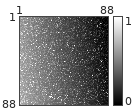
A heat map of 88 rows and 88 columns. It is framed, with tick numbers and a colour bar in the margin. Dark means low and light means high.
Odd rows or columns: none. Slope: up to the left. Grain: fine. Average level on the scale: 40%. Stripes: none.
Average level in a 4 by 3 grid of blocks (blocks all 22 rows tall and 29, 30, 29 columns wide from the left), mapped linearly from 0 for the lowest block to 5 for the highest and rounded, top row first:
4 2 0 / 5 2 0 / 5 3 0 / 5 3 1
